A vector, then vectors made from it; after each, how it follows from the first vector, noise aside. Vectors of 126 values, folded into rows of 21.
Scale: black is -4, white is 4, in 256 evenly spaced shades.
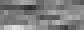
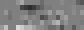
partly zeroed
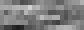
negated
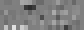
partly zeroed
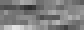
copied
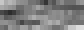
wrapped around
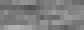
shrunk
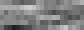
negated
